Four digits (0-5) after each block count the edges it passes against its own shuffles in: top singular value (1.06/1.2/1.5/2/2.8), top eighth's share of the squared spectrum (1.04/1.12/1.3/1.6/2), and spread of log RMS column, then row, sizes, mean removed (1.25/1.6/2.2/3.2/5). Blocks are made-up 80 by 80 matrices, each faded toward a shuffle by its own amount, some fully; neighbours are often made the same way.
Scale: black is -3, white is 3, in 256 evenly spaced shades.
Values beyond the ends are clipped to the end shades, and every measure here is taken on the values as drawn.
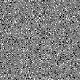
4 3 1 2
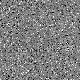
2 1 0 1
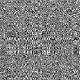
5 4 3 3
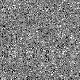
3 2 1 0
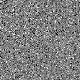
3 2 1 1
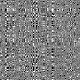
5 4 3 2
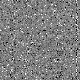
3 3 2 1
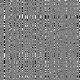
5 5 4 2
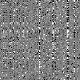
4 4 3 2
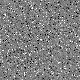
1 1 0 0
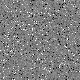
2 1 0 0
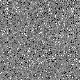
3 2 1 1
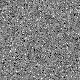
0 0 0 0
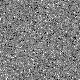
0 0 0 0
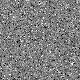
0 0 0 0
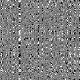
4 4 3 2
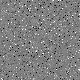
0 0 0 0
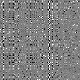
5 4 3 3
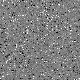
0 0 0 0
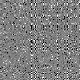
5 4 3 2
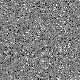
2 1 0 0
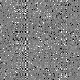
4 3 2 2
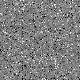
1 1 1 0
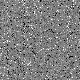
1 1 1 0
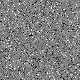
0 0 0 0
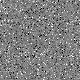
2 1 0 0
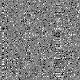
4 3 2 1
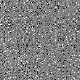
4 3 2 1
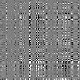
5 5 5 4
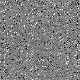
3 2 1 0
